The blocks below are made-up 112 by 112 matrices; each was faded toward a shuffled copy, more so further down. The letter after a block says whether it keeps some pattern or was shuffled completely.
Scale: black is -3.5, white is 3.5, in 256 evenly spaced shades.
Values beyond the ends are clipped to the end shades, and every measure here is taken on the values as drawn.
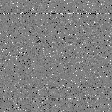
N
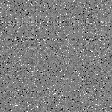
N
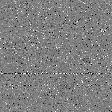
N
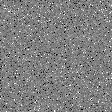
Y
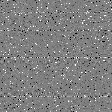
N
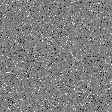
Y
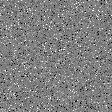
Y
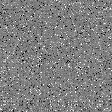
N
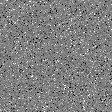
Y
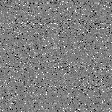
N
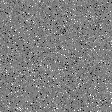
Y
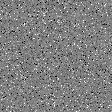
Y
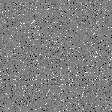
N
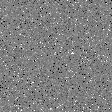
Y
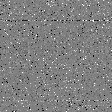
N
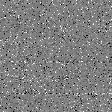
N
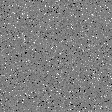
Y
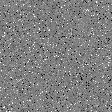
Y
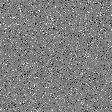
Y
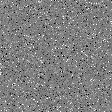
Y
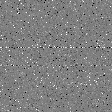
N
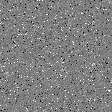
Y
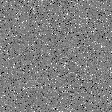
N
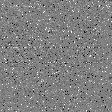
N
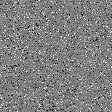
Y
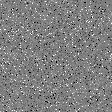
Y
